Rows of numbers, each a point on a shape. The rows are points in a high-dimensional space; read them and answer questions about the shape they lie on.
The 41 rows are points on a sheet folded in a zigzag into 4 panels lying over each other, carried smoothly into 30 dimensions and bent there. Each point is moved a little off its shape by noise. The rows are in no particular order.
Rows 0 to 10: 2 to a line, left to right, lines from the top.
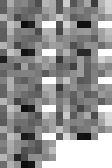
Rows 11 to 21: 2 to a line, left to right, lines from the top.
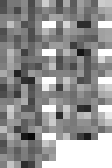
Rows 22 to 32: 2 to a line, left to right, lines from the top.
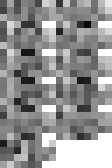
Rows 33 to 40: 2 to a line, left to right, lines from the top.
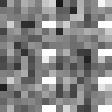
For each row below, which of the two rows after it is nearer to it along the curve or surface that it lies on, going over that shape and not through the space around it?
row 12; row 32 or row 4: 32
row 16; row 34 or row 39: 34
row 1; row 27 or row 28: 27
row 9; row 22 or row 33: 22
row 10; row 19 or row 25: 19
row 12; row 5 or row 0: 0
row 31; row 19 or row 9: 19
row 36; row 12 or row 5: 5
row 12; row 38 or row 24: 24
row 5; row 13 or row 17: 13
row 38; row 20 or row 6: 6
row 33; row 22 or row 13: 13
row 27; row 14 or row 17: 14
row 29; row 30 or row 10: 10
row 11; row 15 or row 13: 13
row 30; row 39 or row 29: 39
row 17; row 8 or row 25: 8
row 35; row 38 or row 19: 19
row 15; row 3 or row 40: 3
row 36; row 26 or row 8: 26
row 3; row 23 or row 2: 23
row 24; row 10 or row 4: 10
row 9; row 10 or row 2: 2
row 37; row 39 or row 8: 8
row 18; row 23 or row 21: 23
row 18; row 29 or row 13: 13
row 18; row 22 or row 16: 16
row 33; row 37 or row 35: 35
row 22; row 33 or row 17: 17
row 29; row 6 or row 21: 6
